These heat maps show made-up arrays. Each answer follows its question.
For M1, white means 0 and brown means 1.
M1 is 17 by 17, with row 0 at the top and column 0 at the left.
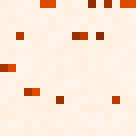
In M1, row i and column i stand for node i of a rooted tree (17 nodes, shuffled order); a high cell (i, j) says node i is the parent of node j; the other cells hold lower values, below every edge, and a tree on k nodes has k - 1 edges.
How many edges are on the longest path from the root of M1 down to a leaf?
5
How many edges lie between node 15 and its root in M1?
2
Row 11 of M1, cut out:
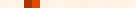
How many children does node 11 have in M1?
2
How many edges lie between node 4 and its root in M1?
3
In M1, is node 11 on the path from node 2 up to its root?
yes
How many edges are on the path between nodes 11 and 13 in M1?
2
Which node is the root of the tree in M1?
8
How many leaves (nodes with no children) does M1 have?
12
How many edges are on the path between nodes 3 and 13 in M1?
3
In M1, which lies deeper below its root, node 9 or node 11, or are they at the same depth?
node 9
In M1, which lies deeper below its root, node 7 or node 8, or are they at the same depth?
node 7
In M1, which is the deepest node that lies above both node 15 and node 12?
0
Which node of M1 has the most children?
0
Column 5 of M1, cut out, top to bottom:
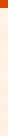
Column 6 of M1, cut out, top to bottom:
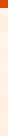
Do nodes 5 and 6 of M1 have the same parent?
yes
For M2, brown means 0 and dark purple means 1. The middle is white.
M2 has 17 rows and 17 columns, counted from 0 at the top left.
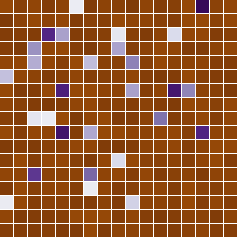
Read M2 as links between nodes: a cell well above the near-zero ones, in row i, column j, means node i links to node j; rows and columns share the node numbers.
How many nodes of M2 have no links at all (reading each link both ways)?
5
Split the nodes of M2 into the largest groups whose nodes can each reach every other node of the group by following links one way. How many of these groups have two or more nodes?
1
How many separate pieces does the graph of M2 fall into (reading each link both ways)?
6
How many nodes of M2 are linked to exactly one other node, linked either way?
3
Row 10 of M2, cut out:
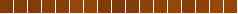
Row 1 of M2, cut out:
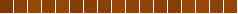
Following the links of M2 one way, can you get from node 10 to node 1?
no
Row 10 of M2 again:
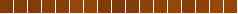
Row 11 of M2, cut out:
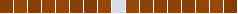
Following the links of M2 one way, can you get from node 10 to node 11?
no
